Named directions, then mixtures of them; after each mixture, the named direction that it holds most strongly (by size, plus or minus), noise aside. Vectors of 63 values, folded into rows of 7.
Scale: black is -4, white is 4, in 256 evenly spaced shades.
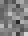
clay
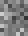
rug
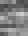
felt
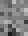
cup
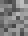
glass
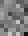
clay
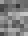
felt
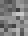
glass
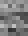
felt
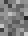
rug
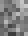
glass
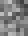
glass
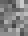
glass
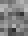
felt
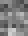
felt
